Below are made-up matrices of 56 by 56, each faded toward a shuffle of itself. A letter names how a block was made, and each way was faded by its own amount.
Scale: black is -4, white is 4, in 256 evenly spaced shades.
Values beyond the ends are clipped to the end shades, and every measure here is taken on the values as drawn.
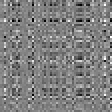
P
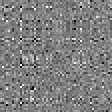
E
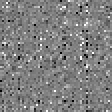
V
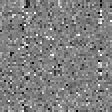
V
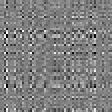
P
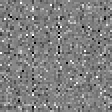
V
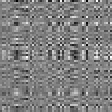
P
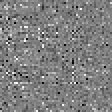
V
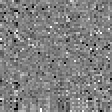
V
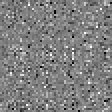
V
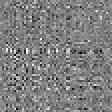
E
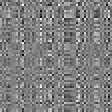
P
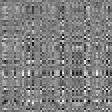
P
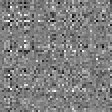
E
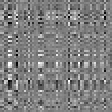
P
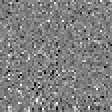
V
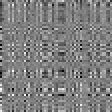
P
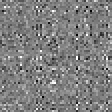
E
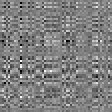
P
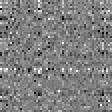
E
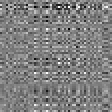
P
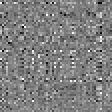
E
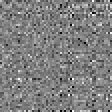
E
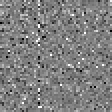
V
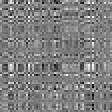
P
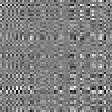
P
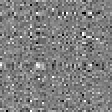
E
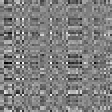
P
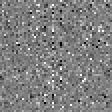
V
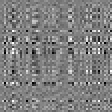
P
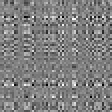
P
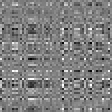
P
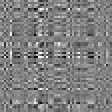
P
